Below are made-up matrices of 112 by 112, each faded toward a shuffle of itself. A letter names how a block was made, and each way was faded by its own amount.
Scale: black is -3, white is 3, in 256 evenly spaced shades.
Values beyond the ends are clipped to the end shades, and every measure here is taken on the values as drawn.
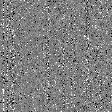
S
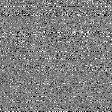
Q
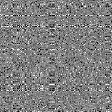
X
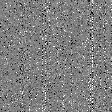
S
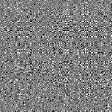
X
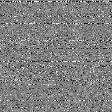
Q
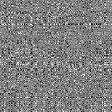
X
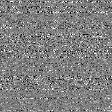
Q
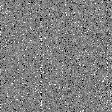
S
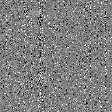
S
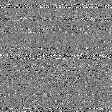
Q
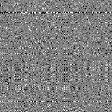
X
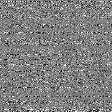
Q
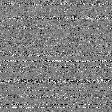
Q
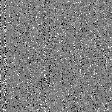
S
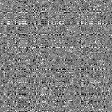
X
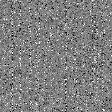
S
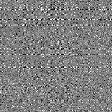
X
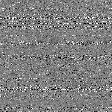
Q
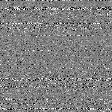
Q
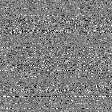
Q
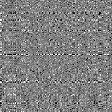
X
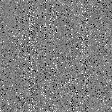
S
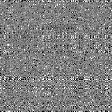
X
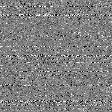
Q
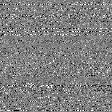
Q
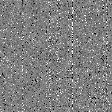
S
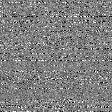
Q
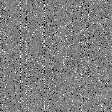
S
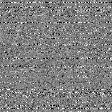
Q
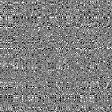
X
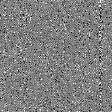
S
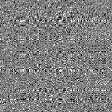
X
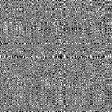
X
